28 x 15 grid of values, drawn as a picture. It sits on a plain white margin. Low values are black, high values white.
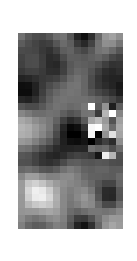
Ninth with the highest average: bottom left. Roughest part: middle right. Odd patch: rougher, in the middle right. Grain: blotchy.
